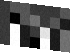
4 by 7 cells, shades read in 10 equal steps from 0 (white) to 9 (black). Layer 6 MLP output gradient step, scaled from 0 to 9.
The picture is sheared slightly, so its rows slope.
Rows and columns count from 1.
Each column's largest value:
7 9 8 9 7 8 8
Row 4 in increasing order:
0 0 5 7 8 8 9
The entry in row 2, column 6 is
6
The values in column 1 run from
7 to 7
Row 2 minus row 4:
0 9 -2 -4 7 -2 3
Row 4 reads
7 0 8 9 0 8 5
